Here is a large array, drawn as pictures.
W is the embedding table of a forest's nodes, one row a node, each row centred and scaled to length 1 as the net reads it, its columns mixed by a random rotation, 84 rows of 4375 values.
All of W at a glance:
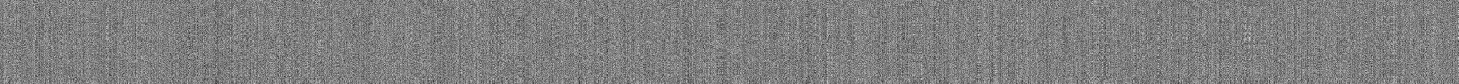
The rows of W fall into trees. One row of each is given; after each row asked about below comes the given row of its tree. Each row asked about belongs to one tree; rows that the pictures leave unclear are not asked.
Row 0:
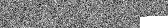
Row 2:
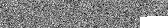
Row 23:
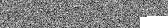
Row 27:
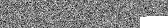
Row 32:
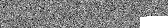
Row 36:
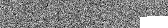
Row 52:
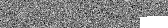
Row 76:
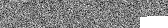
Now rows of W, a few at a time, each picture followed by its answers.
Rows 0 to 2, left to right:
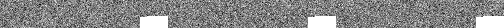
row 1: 23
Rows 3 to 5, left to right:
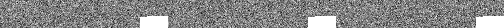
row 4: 76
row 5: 23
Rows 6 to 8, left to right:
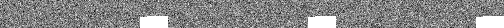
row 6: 27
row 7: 52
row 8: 27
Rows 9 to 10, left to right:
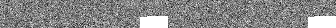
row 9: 36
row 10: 32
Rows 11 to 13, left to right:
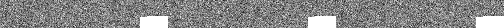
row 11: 36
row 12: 32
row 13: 36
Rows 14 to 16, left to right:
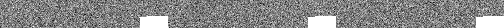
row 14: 23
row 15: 36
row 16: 23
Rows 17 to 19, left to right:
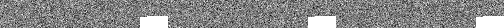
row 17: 76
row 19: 2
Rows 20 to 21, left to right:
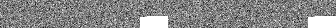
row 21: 27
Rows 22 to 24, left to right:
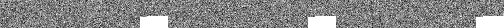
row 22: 0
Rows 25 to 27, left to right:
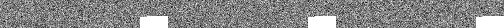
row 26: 32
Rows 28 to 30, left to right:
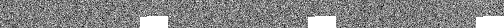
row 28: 32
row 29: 27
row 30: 36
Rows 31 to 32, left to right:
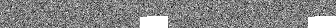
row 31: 23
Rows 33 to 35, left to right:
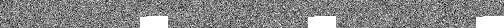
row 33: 32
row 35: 0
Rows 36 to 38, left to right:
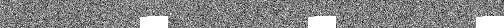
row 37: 32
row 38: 32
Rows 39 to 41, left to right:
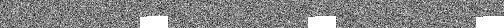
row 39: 32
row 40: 52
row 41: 52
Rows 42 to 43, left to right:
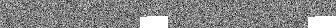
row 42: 2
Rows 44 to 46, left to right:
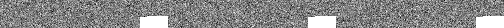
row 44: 76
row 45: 52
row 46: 32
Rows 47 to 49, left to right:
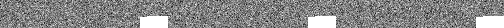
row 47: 52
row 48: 32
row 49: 27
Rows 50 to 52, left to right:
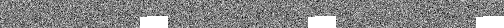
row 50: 23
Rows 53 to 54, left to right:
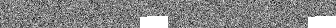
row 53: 23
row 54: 0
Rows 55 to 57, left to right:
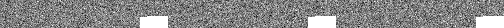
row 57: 27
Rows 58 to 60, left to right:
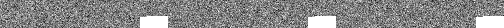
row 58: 27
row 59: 32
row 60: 76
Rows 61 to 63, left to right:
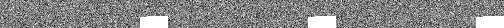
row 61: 23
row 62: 27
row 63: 36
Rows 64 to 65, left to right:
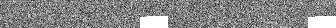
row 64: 27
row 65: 36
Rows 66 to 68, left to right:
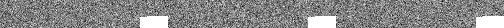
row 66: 36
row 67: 27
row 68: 32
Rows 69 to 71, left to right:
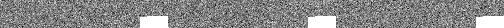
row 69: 27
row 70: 36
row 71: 27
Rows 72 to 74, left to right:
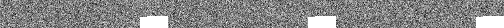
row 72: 36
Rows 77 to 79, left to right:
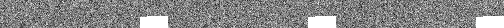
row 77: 23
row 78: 36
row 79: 36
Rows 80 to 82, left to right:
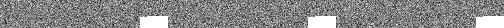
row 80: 23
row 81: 23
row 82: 23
